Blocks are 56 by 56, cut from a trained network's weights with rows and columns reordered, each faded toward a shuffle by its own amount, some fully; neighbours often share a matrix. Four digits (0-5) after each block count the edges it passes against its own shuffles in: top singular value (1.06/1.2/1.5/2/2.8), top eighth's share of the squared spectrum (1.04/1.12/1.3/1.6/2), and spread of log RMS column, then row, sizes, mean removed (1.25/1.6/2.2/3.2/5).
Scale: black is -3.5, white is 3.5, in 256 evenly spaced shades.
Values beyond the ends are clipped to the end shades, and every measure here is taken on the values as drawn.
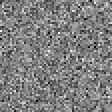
0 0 0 0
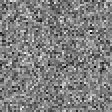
2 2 0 1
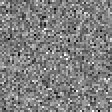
1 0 0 0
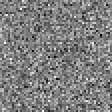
2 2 0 0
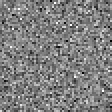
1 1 0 0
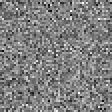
3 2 0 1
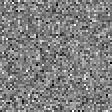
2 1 0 1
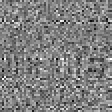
4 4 2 3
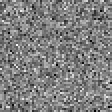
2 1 0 0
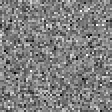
2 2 0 1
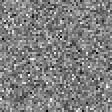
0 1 0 0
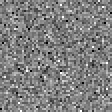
0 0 0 0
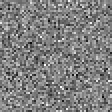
0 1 0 0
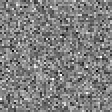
0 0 0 0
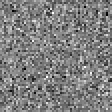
2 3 1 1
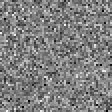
0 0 0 0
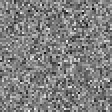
2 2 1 1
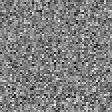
2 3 2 1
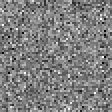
1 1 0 0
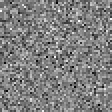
0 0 0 0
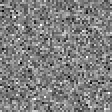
0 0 0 0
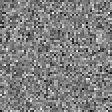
3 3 0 2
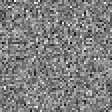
3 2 0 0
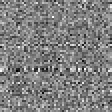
4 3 1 3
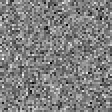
0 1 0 0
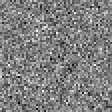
0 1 0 0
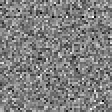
1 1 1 1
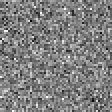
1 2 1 1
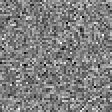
1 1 0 1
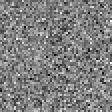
1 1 0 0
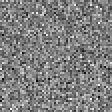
1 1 0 0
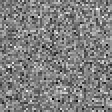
0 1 0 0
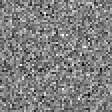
1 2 1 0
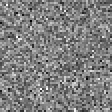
2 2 1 1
